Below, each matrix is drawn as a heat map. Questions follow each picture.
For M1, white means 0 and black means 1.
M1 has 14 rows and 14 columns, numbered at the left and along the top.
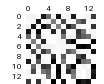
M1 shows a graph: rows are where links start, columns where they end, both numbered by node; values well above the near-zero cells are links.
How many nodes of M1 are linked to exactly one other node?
0
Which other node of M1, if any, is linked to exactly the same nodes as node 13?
node 9
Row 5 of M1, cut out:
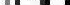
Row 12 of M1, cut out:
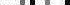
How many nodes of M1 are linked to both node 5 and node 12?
2
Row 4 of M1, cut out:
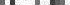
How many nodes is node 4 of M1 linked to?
6
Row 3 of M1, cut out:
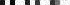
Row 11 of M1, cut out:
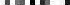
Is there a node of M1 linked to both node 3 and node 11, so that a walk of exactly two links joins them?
no
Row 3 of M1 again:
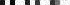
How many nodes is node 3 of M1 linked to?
6
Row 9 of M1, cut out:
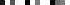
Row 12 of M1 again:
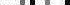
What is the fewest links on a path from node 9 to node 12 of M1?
1
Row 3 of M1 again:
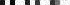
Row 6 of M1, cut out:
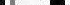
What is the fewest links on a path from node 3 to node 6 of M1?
2
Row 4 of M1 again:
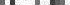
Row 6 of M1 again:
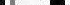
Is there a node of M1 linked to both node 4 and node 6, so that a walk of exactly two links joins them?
yes
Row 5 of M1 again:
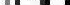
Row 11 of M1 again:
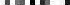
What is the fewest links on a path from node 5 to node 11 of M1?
2
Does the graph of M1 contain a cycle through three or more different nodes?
yes
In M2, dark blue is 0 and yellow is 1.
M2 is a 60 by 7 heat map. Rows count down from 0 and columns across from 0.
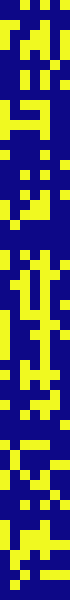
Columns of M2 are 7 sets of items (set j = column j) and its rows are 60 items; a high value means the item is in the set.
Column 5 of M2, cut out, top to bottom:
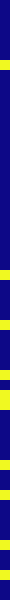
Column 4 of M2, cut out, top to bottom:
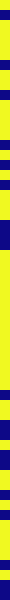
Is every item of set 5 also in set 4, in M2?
no
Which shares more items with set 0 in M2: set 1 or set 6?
set 6
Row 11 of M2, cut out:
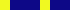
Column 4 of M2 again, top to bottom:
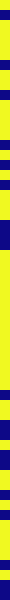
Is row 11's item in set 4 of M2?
yes
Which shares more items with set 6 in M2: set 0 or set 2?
set 2
